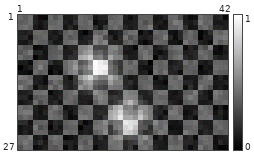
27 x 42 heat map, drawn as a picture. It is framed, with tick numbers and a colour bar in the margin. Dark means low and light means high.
Two bumps rise from the field. No overall slope runs across the table. On average the colour sits 30% of the way up the scale.
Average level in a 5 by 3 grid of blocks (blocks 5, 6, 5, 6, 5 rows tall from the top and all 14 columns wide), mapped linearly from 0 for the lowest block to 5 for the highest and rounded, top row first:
0 0 0
1 3 0
1 3 0
0 5 0
0 3 0
